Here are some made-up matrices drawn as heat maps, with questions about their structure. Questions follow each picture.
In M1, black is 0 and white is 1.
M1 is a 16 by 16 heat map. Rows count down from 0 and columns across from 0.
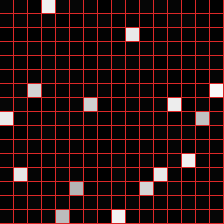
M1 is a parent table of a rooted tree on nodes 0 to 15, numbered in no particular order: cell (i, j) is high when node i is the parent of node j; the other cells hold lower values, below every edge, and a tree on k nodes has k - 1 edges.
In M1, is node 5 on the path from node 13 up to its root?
no
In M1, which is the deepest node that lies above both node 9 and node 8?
6
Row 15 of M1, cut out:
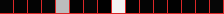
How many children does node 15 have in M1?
2
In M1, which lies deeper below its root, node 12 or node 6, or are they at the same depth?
the same depth
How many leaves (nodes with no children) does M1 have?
7
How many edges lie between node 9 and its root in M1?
3
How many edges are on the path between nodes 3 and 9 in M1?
6
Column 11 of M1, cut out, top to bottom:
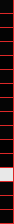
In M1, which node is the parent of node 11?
12
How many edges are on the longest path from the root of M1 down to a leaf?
5
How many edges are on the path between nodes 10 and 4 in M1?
7
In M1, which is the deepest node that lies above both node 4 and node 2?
6
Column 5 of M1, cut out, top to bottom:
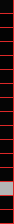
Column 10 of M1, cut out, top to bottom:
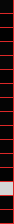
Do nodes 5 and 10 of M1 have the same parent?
yes
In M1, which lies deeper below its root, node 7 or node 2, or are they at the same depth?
node 2
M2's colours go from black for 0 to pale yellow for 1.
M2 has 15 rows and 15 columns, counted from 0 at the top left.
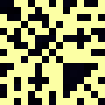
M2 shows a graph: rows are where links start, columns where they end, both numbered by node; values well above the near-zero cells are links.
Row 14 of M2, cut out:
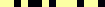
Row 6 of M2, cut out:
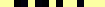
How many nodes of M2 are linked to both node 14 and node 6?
6
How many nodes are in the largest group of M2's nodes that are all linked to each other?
5
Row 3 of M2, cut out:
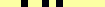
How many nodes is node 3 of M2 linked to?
12
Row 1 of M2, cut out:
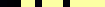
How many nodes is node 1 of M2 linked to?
10
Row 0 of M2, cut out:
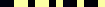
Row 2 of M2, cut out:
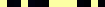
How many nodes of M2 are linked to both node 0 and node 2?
2
